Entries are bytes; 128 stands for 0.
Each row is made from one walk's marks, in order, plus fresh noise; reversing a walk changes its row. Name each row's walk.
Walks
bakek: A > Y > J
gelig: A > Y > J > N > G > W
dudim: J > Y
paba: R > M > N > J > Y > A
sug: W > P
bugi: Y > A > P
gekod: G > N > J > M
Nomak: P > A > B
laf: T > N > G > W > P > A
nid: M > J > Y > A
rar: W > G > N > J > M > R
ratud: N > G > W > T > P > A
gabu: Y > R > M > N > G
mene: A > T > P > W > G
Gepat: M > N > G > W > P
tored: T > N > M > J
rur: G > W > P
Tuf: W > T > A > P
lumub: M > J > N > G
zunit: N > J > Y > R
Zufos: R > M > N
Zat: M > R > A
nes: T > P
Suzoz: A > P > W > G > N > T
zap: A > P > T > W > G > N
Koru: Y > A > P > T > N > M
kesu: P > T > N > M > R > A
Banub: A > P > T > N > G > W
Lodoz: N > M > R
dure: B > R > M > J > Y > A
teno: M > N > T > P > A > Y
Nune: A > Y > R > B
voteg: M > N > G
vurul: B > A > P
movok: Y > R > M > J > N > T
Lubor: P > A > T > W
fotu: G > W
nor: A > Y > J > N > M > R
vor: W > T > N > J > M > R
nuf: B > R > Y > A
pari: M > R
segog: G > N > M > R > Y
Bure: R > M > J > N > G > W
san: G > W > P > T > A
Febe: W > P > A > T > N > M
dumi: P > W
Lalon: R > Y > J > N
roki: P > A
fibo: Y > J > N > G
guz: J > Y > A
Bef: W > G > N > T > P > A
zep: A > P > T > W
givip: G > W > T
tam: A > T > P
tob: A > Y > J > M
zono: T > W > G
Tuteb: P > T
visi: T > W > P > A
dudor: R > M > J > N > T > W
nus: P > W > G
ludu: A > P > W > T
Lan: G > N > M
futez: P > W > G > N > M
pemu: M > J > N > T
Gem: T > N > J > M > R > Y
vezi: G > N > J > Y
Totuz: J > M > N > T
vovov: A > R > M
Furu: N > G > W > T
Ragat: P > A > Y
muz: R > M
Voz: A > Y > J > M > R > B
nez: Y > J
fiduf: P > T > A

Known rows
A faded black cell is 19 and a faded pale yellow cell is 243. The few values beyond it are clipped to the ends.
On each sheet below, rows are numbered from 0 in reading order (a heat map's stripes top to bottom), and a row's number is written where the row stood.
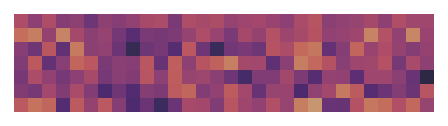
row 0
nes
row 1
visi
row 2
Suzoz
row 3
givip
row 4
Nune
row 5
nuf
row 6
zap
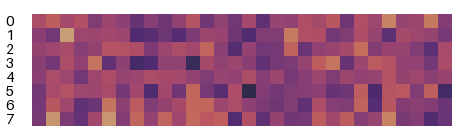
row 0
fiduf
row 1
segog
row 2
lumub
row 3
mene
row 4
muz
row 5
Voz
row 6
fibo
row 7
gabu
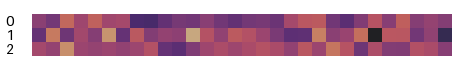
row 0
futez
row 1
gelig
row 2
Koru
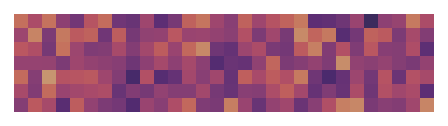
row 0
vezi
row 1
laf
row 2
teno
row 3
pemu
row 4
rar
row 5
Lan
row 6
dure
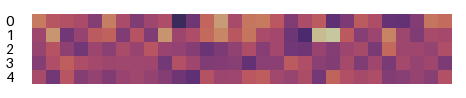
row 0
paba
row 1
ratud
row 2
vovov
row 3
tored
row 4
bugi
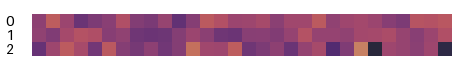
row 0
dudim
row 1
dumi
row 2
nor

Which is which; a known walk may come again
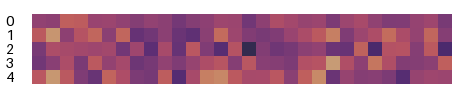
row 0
Lodoz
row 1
Lubor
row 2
Voz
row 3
ludu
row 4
zunit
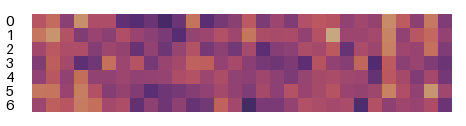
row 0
san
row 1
zep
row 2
fiduf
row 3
fibo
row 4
Ragat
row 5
visi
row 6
Febe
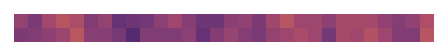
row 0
dumi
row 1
nus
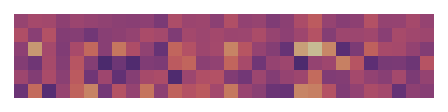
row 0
Tuteb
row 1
nes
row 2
Banub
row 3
nuf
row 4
tam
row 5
Furu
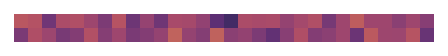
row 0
Totuz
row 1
nez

